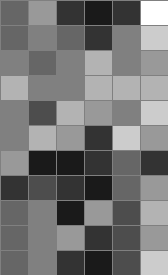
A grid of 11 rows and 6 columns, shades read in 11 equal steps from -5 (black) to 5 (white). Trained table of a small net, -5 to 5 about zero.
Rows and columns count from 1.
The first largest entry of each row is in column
6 6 4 1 6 5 1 6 6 3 6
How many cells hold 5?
1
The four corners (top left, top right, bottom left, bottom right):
-1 5 -1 3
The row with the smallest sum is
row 7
